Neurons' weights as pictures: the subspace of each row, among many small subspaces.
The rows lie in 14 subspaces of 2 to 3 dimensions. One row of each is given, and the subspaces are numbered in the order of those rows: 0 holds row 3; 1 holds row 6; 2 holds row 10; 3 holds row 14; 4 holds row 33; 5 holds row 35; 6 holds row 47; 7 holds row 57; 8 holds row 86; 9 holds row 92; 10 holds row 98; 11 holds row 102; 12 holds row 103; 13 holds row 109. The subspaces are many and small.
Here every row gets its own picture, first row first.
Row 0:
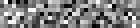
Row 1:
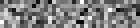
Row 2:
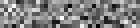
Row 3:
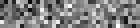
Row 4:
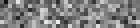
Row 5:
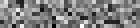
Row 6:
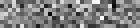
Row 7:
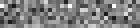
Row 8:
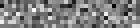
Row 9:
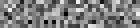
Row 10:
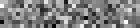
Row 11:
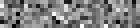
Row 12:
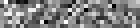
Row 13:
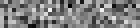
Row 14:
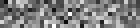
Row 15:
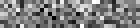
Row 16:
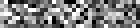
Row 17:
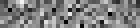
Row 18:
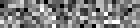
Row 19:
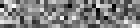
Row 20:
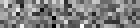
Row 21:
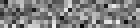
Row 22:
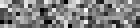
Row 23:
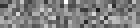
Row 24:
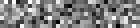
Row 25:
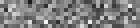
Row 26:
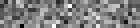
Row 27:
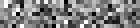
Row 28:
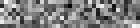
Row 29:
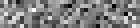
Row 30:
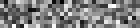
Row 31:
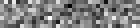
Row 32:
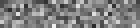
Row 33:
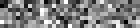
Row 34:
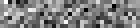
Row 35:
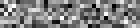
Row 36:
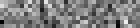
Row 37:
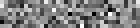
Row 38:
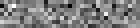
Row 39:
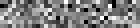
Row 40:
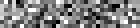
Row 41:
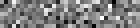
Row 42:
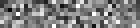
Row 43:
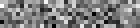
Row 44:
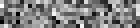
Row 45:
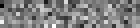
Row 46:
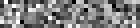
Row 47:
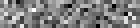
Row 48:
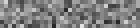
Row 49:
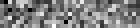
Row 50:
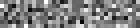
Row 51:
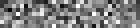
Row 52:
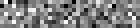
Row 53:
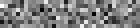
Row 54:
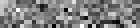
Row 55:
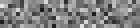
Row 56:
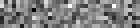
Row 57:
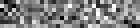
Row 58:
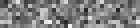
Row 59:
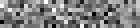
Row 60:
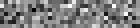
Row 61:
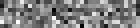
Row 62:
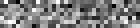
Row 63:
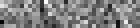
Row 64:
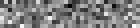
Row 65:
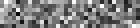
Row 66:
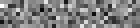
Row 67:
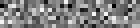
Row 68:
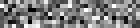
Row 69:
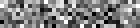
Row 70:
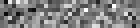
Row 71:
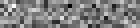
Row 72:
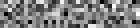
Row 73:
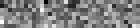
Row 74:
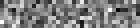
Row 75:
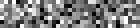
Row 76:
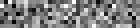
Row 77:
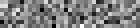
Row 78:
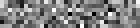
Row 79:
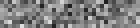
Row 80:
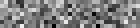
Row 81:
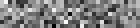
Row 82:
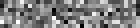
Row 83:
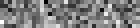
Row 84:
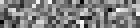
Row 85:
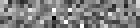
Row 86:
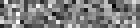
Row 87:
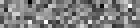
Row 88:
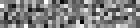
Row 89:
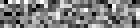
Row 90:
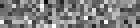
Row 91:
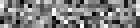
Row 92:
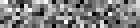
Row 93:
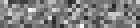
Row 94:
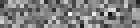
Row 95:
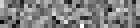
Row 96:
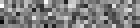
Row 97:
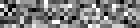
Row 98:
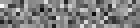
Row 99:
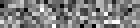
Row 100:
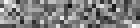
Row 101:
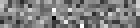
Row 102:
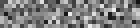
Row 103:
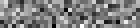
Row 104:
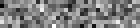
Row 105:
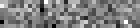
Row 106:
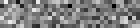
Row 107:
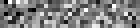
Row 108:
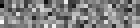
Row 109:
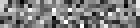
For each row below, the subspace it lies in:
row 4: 4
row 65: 7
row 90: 4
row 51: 9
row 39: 1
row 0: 3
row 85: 13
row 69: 6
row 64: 4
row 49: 9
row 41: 1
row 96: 2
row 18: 5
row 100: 7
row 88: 12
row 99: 5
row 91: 13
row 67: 10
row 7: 10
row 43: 6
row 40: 2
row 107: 3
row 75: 0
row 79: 4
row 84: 8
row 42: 9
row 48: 12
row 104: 7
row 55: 10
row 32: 9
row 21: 12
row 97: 5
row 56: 2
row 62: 1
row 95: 8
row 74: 8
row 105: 4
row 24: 0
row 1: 8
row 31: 0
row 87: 7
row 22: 4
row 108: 2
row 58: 4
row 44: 13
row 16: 8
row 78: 11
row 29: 6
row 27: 1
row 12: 11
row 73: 4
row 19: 7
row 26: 2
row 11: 8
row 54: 7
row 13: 12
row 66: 10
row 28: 7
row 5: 10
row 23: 1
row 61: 13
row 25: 7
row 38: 5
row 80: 6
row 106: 1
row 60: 6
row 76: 9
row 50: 12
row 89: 11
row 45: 2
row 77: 12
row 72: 11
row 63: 0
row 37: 11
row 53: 10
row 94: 11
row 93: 8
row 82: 13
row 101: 13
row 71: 5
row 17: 11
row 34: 3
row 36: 0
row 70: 3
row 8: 6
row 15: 1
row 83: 0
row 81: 3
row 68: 12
